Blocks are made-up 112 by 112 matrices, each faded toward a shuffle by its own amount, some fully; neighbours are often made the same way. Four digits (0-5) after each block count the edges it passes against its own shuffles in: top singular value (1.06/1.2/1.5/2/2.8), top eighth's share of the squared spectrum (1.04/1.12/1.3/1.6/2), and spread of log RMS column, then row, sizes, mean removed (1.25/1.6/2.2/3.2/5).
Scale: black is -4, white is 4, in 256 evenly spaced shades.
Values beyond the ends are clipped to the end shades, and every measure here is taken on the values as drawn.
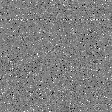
3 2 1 1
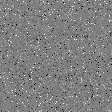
0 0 0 0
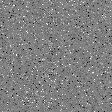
2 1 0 0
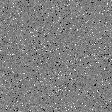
2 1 0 0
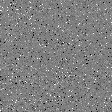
2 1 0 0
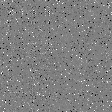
2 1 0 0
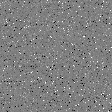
2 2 0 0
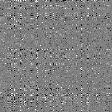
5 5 3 3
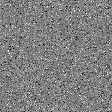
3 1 0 0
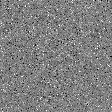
2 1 0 0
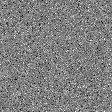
0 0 0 0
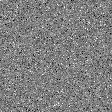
0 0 0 0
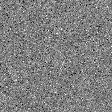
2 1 0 0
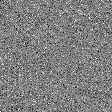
1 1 0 0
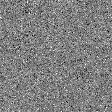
2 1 0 0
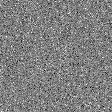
2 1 0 0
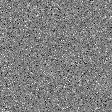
0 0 0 0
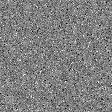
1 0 0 0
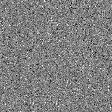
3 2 0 0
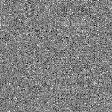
4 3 1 1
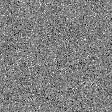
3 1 0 0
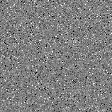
3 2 0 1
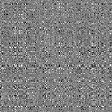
5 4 3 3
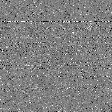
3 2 0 3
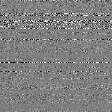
3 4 0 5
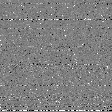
4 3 0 3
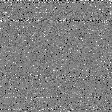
2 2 0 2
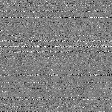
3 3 0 4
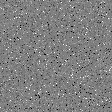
0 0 0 0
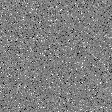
0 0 0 0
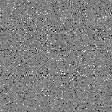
4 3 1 2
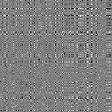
5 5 4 4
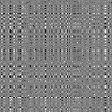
5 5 4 4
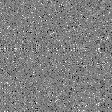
4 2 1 1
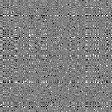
5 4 3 3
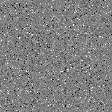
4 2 1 1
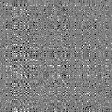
5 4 4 3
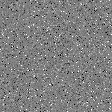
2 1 0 0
